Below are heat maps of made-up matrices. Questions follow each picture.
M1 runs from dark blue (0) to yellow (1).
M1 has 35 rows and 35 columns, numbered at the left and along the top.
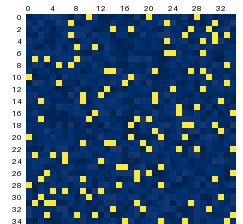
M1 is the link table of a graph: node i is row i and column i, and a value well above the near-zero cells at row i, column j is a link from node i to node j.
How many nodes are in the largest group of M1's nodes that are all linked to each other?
3
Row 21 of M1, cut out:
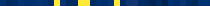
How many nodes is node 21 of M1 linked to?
4
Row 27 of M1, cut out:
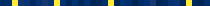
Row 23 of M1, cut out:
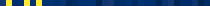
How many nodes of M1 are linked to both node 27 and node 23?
0
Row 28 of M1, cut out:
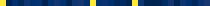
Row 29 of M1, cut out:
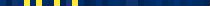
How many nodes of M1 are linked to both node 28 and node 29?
0
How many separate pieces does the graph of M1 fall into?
1
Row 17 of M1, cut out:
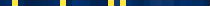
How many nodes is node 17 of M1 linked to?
4
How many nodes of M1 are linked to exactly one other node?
0
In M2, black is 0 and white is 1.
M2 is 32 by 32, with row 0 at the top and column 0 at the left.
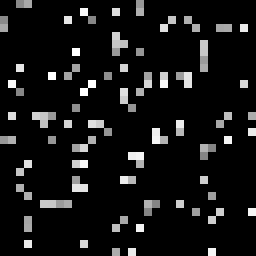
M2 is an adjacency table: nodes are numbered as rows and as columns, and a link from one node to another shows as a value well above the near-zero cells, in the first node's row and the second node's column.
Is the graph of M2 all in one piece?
no
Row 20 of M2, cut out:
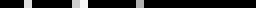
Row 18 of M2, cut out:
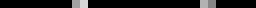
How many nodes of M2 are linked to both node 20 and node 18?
2
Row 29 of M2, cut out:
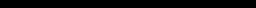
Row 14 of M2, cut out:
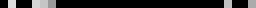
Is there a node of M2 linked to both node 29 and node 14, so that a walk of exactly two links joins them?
no
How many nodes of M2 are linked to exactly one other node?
4
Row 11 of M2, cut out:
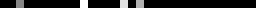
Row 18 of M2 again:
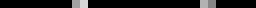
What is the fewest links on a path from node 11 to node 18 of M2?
2
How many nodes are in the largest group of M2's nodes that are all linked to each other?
2
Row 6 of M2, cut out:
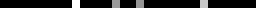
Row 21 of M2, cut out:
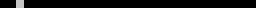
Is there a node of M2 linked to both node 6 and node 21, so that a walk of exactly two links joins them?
no
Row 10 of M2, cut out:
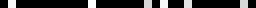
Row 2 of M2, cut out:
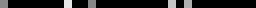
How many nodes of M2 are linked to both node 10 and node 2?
2
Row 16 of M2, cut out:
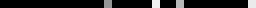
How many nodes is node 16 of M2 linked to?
4
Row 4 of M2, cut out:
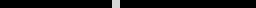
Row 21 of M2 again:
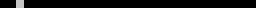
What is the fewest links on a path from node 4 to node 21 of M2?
6
